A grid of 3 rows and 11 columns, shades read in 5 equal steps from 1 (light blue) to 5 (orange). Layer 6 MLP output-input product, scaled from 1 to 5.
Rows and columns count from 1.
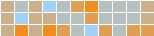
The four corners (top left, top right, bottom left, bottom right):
3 3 3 4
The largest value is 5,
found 3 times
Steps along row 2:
down up same down same up down same same up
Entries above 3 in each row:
2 1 6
